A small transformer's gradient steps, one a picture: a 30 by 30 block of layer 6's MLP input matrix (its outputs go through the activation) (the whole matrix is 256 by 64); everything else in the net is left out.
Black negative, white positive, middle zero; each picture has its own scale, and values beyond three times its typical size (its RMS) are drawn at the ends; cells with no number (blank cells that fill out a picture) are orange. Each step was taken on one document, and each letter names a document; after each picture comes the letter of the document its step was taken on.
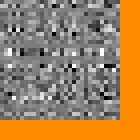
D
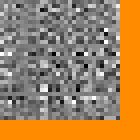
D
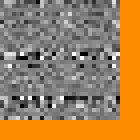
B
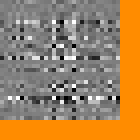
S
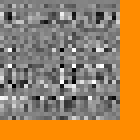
S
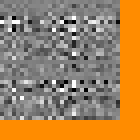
S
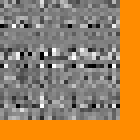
B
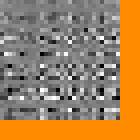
D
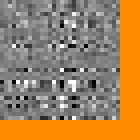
S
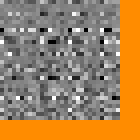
D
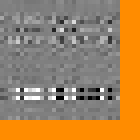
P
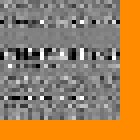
B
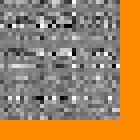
B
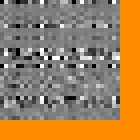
B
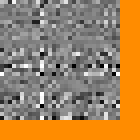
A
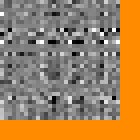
D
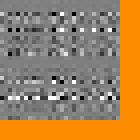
P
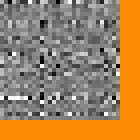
A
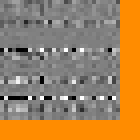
B
